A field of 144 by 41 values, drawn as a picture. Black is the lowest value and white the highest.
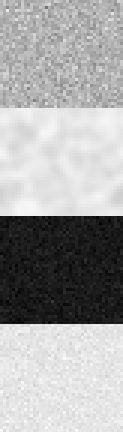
The table splits into 4 rows of 1 panel. Panel 1,1: high, fine-grained. Panel 2,1: very high, blotchy, faint in contrast. Panel 3,1: very low, fine-grained, faint in contrast. Panel 4,1: very high, fine-grained, faint in contrast.
